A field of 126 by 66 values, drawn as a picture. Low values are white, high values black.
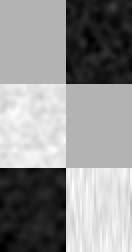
It is made of 3 by 2 panels. Panel 1,1: low, flat. Panel 1,2: very high, blotchy, faint in contrast. Panel 2,1: very low, blotchy, faint in contrast. Panel 2,2: low, flat. Panel 3,1: very high, blotchy, faint in contrast. Panel 3,2: very low, streaked downward, faint in contrast.
